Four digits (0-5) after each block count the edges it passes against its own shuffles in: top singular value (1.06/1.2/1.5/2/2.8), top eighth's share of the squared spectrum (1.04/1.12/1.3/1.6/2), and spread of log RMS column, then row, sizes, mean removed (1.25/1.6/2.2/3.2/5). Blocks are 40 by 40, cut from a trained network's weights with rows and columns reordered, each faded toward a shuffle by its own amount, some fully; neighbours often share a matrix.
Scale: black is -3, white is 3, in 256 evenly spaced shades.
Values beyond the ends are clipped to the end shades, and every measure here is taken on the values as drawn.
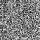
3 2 0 0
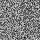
0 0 0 0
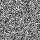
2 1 0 0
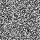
0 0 0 0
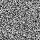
0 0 0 0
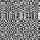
4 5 3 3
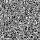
2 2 0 0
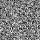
2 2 0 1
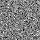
0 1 0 0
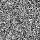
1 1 0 0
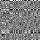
4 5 0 3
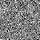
1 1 0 0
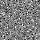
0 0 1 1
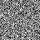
2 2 0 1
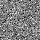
0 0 0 0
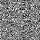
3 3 1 1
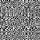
3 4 2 2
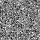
0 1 0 0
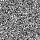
0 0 0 0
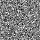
0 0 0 0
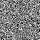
0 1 0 0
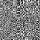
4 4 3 2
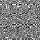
4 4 0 3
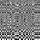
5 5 0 4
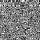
3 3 0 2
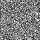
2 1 0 0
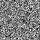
1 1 0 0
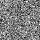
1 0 0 0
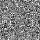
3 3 1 1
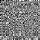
3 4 2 2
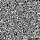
0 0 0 0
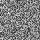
2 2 0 0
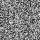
1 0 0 0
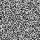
3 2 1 0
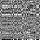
4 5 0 3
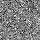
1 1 0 0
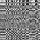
4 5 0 4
